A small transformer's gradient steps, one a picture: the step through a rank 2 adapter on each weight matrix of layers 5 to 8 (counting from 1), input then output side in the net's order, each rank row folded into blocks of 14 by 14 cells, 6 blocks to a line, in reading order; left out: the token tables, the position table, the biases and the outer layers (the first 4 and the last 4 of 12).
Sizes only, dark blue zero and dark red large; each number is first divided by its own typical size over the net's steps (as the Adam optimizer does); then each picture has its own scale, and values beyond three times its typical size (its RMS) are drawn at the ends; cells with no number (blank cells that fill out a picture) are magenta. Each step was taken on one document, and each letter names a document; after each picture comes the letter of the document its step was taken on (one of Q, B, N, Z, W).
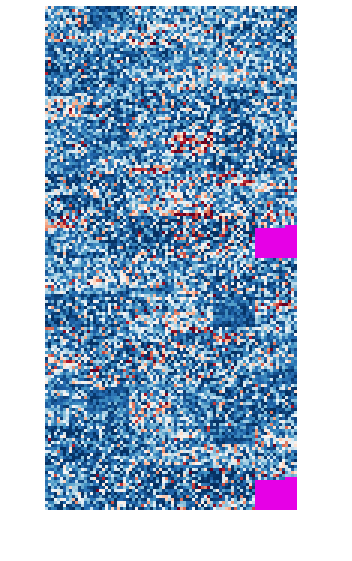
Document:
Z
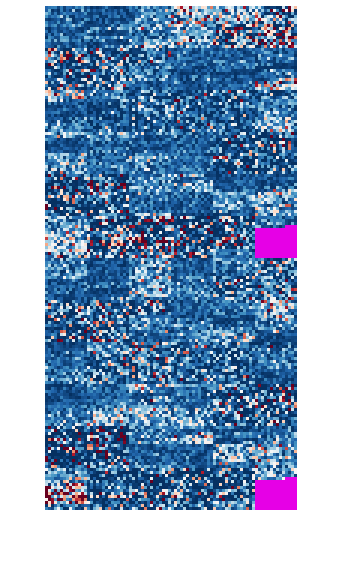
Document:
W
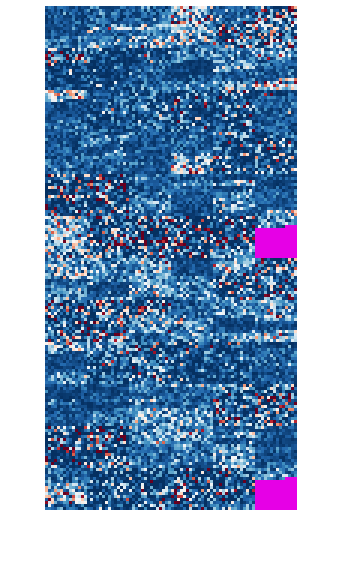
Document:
W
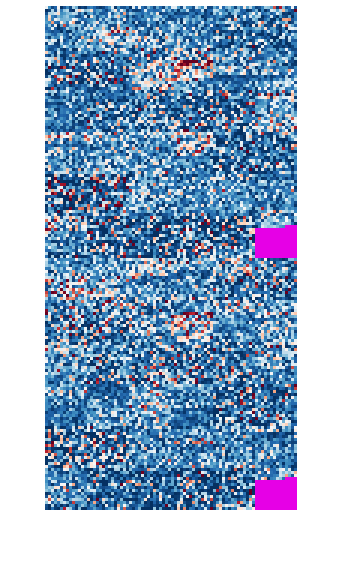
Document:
Z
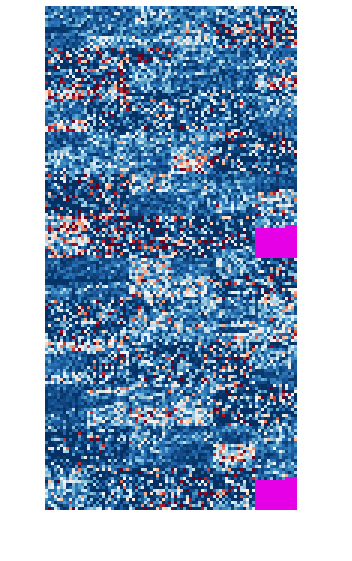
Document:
W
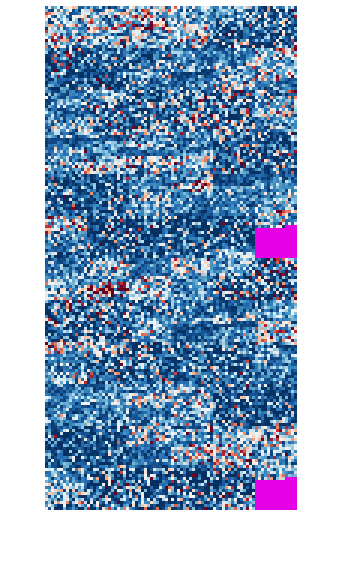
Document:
Z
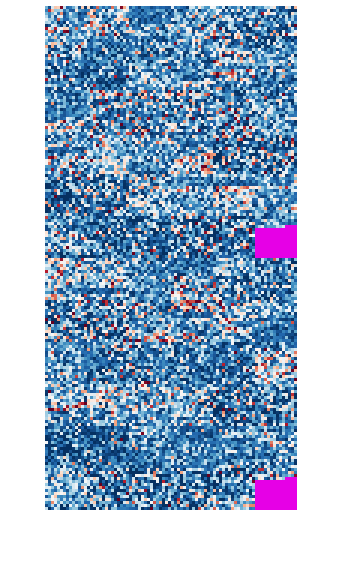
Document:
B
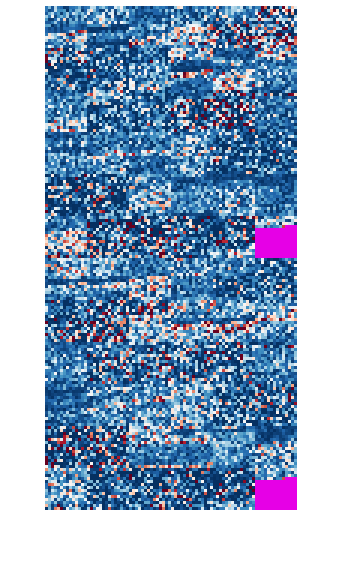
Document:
W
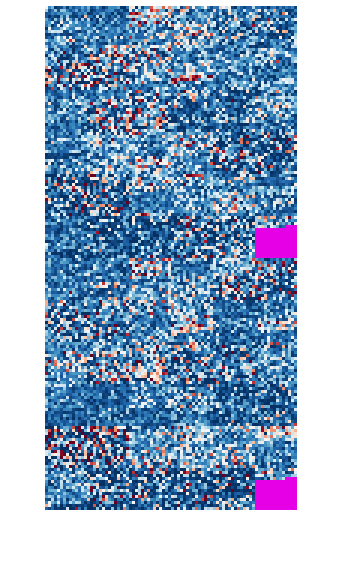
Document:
Z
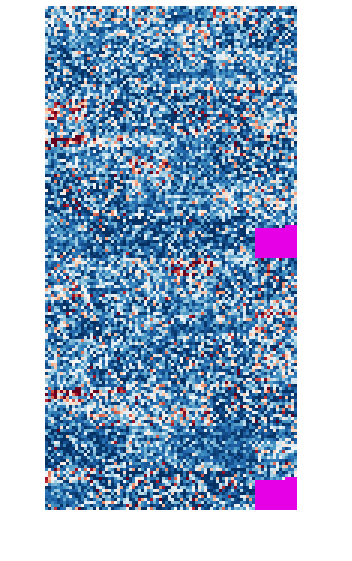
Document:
B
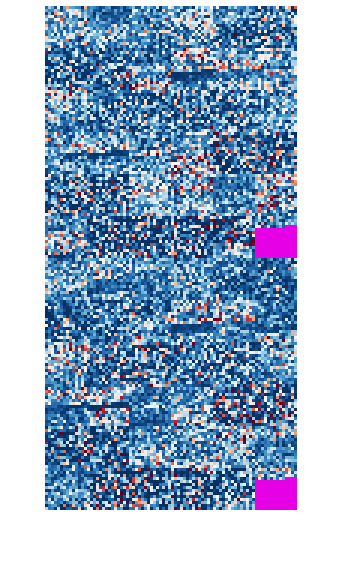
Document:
B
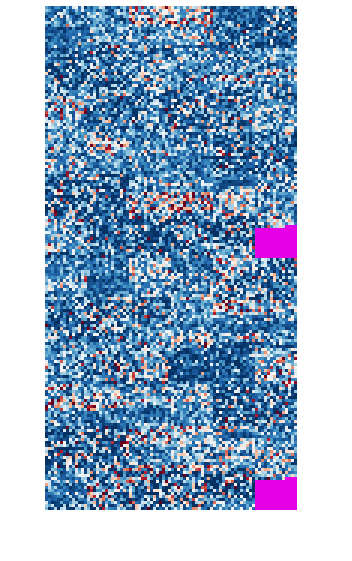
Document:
Z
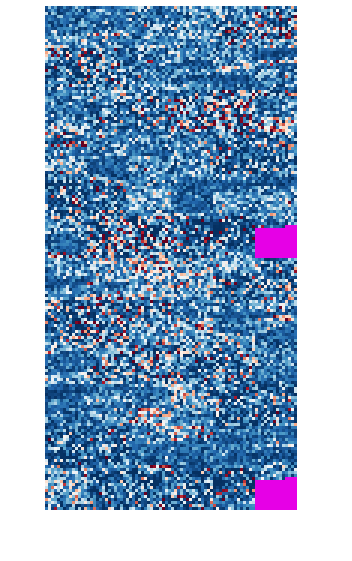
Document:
W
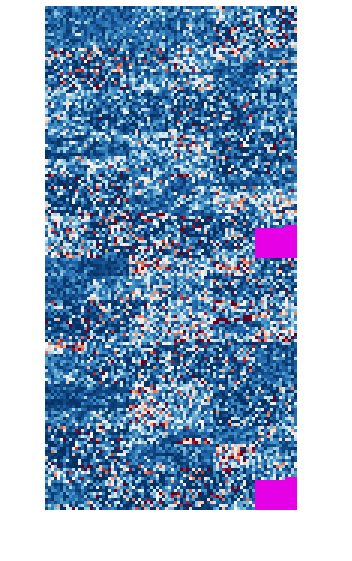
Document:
W
